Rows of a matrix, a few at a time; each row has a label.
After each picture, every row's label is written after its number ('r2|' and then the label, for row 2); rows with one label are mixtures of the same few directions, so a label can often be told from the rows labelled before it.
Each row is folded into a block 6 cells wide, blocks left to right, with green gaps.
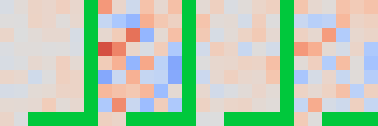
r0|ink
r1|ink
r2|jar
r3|ink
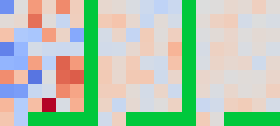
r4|ink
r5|ink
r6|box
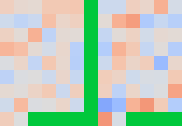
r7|ink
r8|box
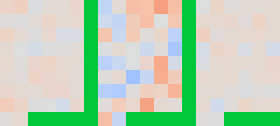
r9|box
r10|ink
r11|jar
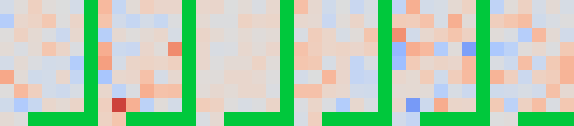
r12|jar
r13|jar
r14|box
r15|ink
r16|jar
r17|ink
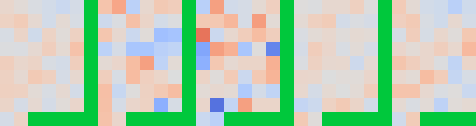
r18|ink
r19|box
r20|jar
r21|box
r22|ink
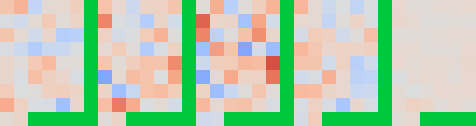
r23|box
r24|jar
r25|jar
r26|ink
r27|jar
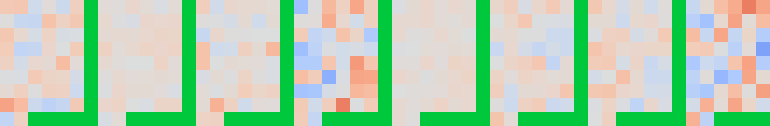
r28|box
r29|box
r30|jar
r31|ink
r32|ink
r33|box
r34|ink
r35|ink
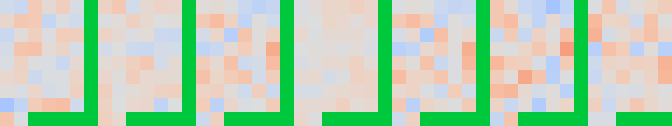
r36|box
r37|box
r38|ink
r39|ink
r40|ink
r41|ink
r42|jar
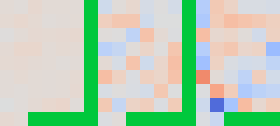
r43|box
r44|ink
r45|jar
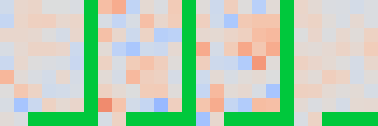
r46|jar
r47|box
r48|box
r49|ink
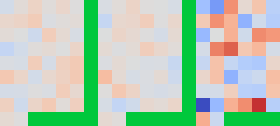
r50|ink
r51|jar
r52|box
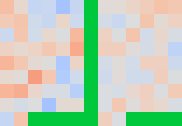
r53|ink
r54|ink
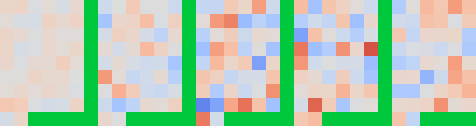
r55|box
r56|jar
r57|box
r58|jar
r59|ink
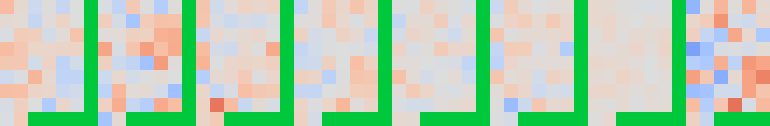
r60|ink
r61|box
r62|jar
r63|ink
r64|jar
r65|jar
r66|ink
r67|ink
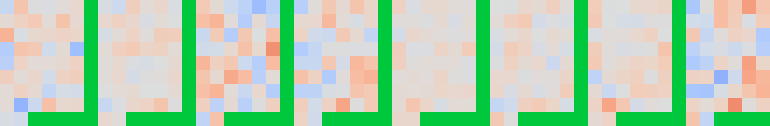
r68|jar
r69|box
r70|ink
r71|ink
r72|jar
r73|box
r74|jar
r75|ink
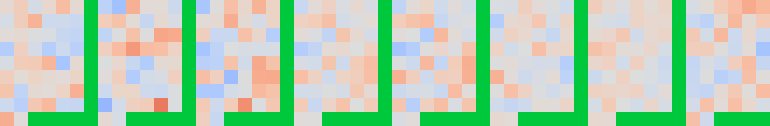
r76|box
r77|box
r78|ink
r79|ink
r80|ink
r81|jar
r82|ink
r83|ink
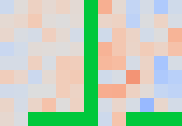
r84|ink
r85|ink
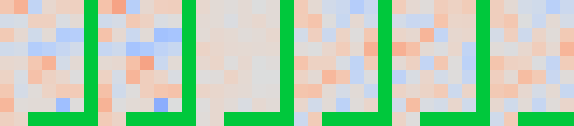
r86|box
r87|box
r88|ink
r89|ink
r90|ink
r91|ink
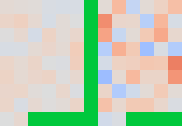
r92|ink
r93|jar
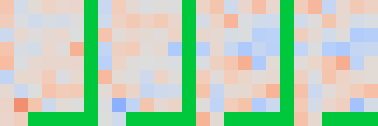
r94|jar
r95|jar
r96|box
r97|box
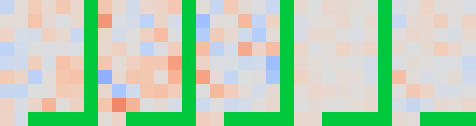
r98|ink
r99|jar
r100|jar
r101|jar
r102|jar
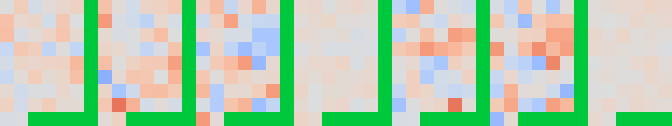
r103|jar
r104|jar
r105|box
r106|box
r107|box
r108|box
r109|ink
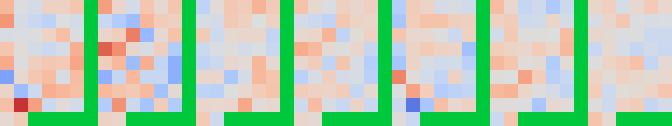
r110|jar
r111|ink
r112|ink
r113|ink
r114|jar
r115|ink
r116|box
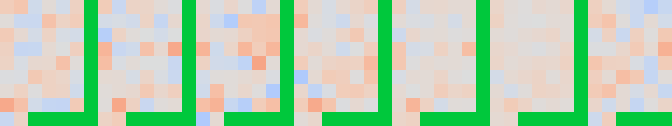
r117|box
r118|jar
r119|box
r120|jar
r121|jar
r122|jar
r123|ink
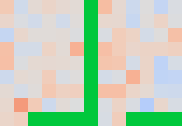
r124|jar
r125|ink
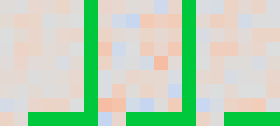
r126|box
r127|box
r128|box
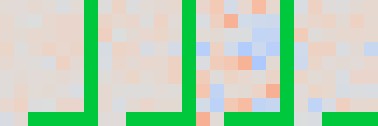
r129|box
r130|jar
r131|box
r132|jar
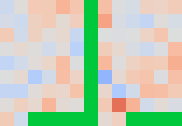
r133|ink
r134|jar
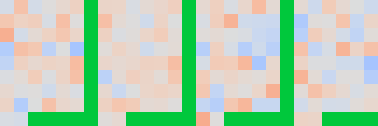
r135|jar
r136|jar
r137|box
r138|jar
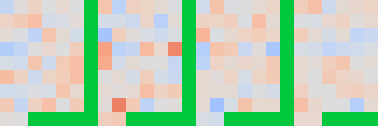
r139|ink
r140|jar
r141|jar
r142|box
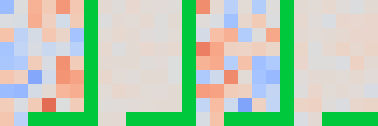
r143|ink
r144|jar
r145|ink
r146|box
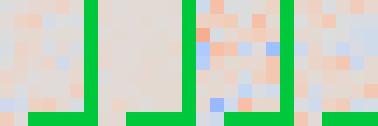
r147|box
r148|jar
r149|jar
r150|box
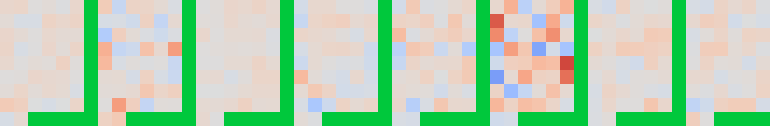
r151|box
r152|jar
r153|ink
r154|jar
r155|jar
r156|jar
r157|box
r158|box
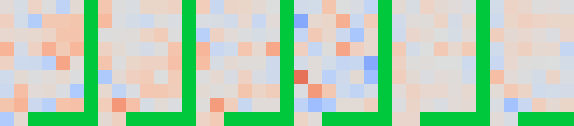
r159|box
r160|jar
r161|jar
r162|jar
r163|jar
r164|jar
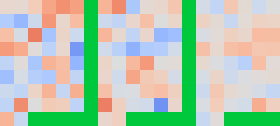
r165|ink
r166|box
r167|box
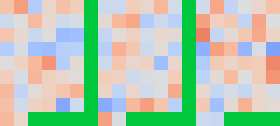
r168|box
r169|box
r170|jar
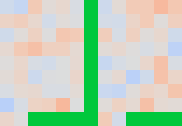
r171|box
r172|ink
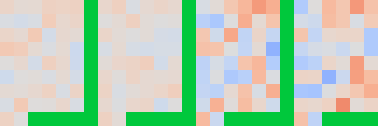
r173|ink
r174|box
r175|ink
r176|ink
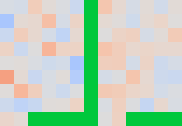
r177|jar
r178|ink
